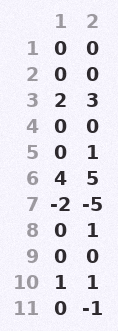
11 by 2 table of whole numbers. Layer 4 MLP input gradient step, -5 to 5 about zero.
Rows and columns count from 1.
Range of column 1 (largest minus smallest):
6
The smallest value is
-5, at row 7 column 2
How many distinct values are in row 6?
2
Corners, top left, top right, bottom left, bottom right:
0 0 0 -1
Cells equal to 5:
1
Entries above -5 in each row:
2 2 2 2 2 2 1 2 2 2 2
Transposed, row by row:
0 0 2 0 0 4 -2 0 0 1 0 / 0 0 3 0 1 5 -5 1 0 1 -1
